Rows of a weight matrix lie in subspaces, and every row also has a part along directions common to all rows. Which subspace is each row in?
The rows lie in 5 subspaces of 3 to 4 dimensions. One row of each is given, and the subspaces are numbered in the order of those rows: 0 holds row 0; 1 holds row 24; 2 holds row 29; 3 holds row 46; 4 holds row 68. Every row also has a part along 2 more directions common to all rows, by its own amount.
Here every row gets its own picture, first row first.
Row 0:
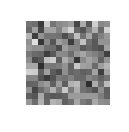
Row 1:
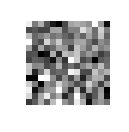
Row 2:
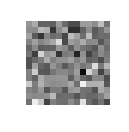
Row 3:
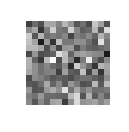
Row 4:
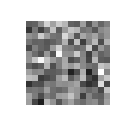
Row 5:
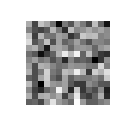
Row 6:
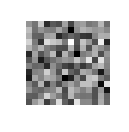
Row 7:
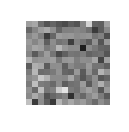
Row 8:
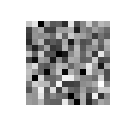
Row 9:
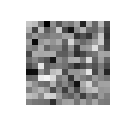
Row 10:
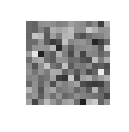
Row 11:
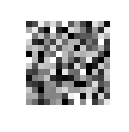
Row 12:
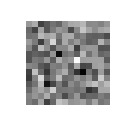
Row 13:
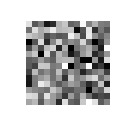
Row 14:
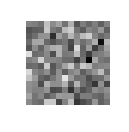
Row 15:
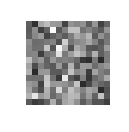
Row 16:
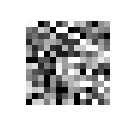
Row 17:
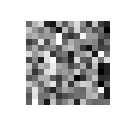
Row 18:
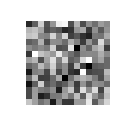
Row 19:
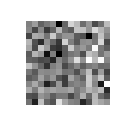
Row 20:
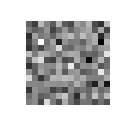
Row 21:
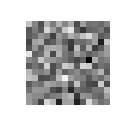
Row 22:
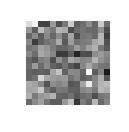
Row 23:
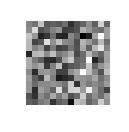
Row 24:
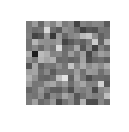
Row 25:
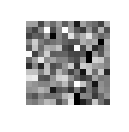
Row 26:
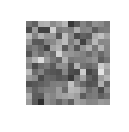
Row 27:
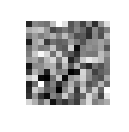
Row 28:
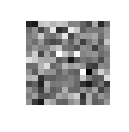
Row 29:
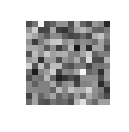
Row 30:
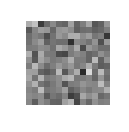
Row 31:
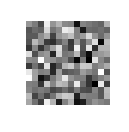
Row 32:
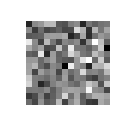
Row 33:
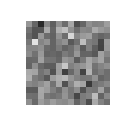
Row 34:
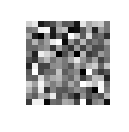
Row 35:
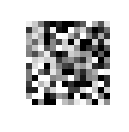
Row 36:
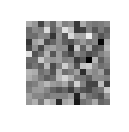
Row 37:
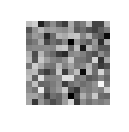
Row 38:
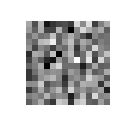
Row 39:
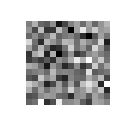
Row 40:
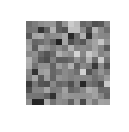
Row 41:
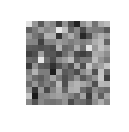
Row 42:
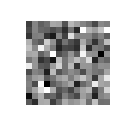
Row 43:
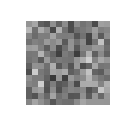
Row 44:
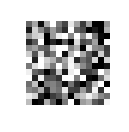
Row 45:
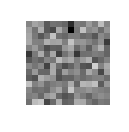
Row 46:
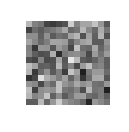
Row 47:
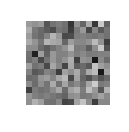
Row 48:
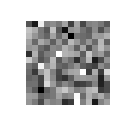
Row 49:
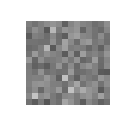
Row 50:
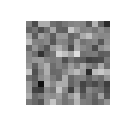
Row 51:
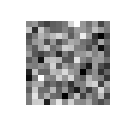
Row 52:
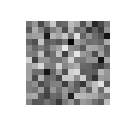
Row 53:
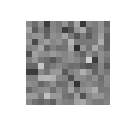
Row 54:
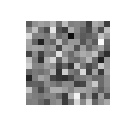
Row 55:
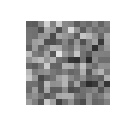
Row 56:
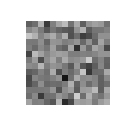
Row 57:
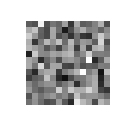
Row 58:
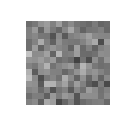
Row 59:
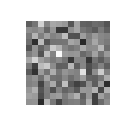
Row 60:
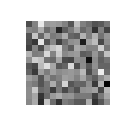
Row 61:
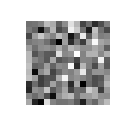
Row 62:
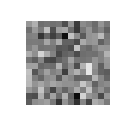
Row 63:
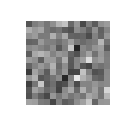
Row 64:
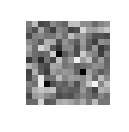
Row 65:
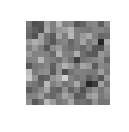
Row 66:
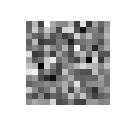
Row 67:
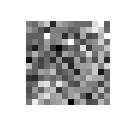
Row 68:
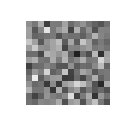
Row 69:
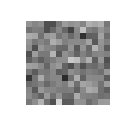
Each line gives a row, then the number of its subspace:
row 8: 4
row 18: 3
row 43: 3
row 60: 0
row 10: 1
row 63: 3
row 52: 4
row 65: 0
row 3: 0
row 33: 0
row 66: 0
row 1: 3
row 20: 0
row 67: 4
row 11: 0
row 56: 3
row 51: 2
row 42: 2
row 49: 3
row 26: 2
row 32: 1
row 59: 0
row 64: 2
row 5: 3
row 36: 1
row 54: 0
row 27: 3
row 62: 2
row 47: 1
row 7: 4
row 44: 4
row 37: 4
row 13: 1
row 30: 4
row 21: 1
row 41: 2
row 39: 1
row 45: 1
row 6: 4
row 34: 1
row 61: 1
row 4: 2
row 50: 3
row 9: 0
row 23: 2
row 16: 4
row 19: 1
